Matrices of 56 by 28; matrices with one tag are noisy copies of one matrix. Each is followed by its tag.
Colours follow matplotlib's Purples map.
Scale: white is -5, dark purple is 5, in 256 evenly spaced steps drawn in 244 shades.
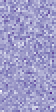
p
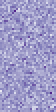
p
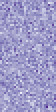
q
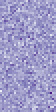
p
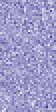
q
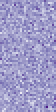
q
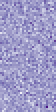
q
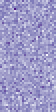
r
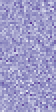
q
